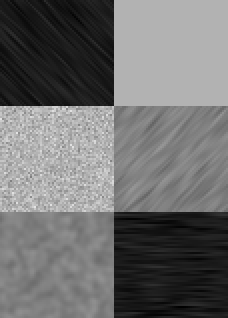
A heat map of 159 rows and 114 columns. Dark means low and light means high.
It is made of 3 by 2 panels. Panel 1,1: very low, slanting down to the right, faint in contrast. Panel 1,2: high, flat. Panel 2,1: high, fine-grained. Panel 2,2: middling, slanting up to the right, faint in contrast. Panel 3,1: middling, blotchy, faint in contrast. Panel 3,2: very low, streaked across, faint in contrast.
